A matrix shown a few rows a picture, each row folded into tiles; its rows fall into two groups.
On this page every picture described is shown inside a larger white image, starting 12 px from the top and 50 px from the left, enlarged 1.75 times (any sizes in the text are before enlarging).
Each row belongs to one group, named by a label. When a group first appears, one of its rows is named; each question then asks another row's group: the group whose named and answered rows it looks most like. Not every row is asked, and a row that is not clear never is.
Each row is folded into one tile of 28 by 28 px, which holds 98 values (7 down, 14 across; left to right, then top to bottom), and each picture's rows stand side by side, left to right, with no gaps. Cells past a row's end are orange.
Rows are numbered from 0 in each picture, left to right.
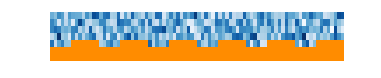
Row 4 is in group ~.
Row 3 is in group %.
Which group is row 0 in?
~
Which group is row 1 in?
%
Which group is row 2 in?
~
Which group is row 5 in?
~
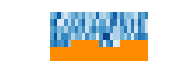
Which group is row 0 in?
%
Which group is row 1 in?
~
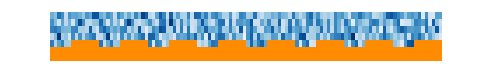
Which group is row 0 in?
~
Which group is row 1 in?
~
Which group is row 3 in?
%
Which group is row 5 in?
~
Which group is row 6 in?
~
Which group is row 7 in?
%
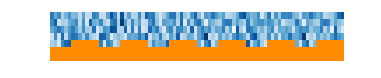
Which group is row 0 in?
%
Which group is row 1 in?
~
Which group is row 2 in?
%
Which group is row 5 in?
~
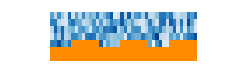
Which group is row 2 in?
~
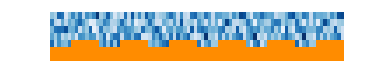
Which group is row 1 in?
%
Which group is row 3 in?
~
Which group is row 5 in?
~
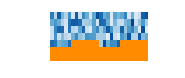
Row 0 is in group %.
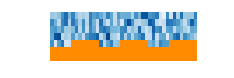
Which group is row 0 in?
~
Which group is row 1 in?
~
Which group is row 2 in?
%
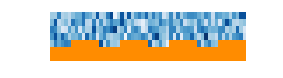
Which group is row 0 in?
%
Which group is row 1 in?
~
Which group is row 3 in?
~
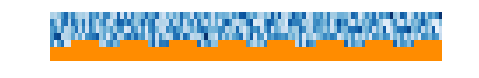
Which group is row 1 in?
%
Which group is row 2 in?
%
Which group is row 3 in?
~
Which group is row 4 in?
%
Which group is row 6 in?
~
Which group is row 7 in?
~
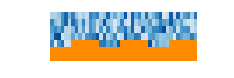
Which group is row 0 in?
~
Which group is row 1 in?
%
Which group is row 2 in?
~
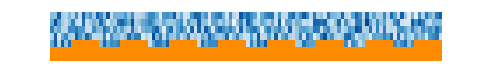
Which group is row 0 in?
%
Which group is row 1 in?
%
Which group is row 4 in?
%
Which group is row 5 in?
%
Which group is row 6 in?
~
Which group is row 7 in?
%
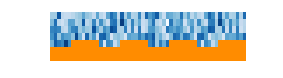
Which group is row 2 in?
%
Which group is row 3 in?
~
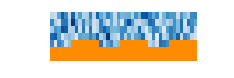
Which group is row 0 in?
~
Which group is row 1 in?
~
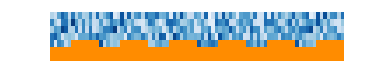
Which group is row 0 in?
~
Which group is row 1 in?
~
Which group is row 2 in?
%
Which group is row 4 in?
%
